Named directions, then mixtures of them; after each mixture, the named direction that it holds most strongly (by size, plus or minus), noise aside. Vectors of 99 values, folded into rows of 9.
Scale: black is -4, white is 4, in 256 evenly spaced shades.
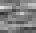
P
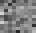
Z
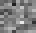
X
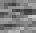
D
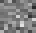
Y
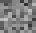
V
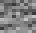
D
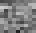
P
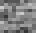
P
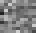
Z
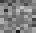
Z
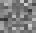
V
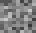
V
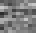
D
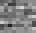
D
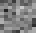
Z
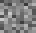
V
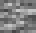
D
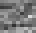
P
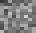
V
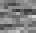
D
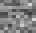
Y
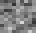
X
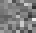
Y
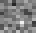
Y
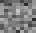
V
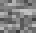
D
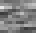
P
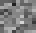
X
